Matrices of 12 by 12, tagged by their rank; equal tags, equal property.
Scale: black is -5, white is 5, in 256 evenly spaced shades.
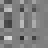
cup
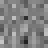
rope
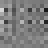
rope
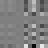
cup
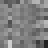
rope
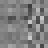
rope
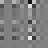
cup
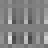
cup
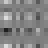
cup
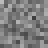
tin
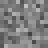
tin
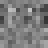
rope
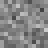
tin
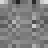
rope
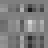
cup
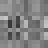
rope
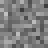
tin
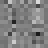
rope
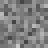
tin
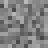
tin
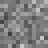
tin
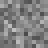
tin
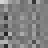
rope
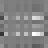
cup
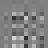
cup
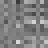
rope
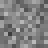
tin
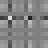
cup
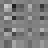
cup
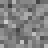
tin
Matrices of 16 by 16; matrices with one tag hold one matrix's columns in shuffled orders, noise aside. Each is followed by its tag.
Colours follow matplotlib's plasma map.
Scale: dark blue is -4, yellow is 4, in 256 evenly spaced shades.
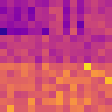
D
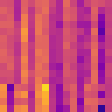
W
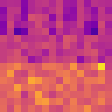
D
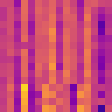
W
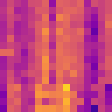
W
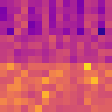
D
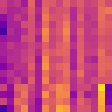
W
